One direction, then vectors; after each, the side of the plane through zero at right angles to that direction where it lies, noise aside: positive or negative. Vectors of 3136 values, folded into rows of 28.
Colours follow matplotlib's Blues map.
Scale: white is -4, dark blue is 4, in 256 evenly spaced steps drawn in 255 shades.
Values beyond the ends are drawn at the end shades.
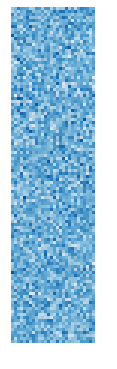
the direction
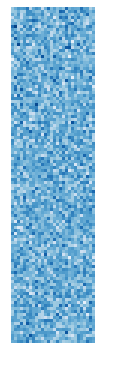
positive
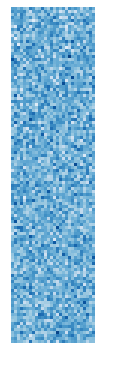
negative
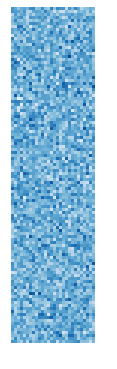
negative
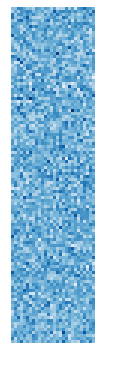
positive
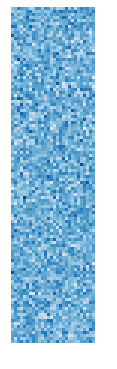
positive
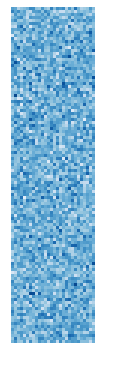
negative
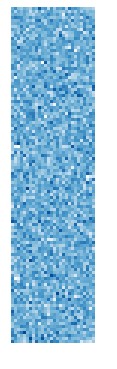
negative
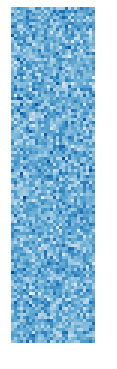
positive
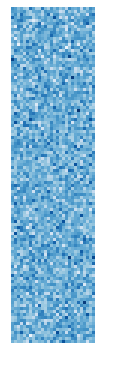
negative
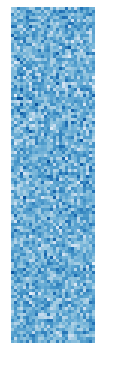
positive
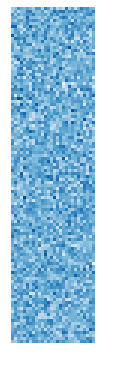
positive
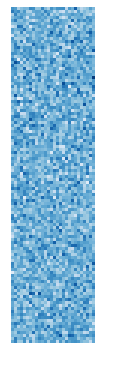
negative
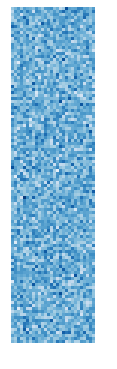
positive
